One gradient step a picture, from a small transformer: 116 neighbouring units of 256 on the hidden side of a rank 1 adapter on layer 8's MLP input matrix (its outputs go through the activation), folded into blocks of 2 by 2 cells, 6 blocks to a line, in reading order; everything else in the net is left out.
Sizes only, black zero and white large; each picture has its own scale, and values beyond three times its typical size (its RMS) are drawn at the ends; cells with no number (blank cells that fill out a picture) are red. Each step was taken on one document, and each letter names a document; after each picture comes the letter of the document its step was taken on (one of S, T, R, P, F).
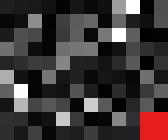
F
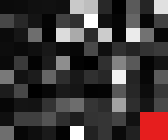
F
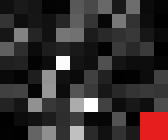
F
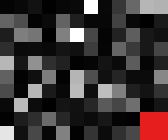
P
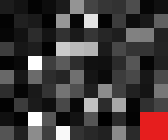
P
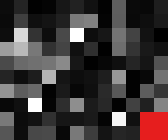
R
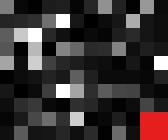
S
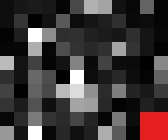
S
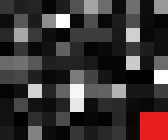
P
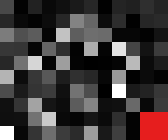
R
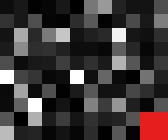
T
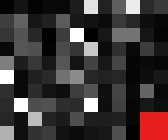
F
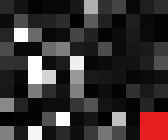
S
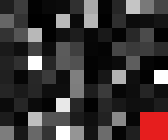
P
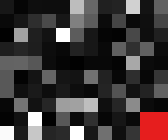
F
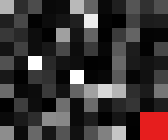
P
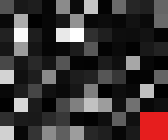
R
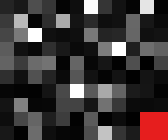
S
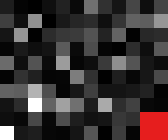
T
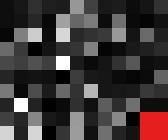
F
